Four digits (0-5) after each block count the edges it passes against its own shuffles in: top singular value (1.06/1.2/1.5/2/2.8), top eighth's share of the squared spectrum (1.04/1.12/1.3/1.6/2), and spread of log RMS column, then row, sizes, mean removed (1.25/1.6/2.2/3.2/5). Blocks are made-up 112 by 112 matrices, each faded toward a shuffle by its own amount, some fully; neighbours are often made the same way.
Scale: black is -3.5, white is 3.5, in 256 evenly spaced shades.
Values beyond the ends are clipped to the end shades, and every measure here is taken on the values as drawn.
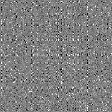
5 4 3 2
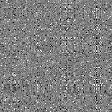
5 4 3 2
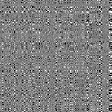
5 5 4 4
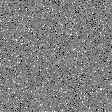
0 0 0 0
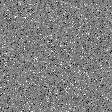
2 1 0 0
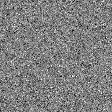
0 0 0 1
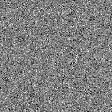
3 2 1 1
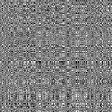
5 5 4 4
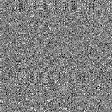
4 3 2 2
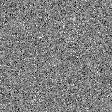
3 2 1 0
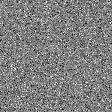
1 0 0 0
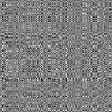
5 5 4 4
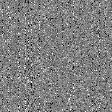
1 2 3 0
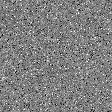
0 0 0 0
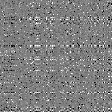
5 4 3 3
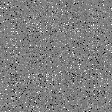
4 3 1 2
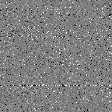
4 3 1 2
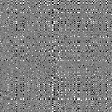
5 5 4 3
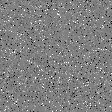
1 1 0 0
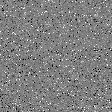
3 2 0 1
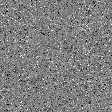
0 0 1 0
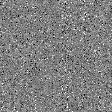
1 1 2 0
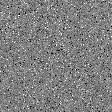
0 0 0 0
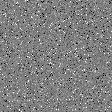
2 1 0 0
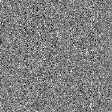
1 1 3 0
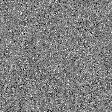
0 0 2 0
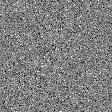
0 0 0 0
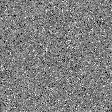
0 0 0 0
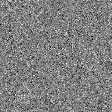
0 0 2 0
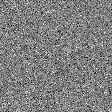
0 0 0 0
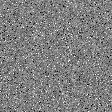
2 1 0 0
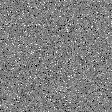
1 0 0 0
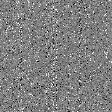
1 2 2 0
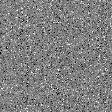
1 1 2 0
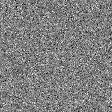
2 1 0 0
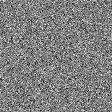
2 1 0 0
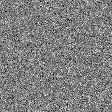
1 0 0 0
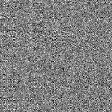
4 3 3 2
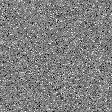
2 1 0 0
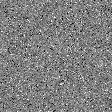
2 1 0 0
